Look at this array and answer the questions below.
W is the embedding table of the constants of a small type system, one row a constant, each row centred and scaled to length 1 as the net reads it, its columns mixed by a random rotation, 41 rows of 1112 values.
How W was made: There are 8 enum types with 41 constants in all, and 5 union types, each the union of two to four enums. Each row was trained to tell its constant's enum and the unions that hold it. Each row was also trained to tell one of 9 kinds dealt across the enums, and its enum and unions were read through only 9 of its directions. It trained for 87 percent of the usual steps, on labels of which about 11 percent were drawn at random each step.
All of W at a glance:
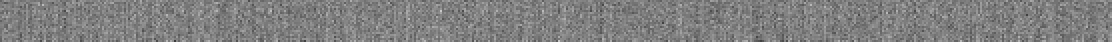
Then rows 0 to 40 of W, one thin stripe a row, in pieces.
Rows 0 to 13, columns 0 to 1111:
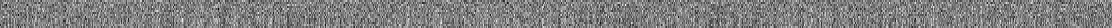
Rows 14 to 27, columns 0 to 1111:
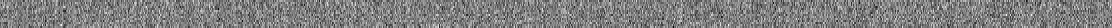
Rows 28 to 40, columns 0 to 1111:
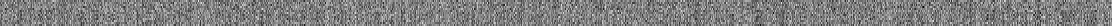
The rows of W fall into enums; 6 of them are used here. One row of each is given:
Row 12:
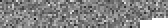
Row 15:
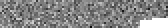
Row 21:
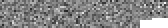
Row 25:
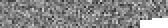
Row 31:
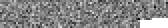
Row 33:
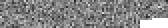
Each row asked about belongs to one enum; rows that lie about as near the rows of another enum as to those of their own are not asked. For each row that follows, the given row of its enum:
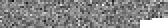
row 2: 25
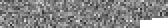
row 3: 31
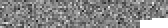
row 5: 31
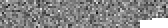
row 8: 21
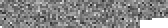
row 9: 31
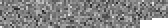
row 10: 31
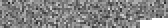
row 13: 31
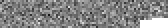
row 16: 33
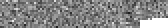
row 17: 21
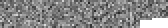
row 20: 15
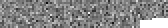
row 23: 15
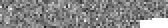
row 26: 12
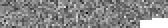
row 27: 12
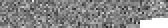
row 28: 33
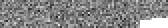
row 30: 15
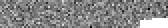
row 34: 15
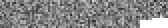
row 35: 21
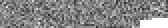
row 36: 33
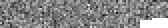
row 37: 21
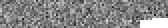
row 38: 12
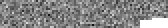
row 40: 33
